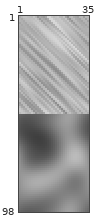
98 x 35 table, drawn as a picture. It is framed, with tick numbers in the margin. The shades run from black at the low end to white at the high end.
The table splits into 2 rows of 1 panel. Panel 1,1: high, slanting down to the right. Panel 2,1: middling, smooth, strong in contrast.
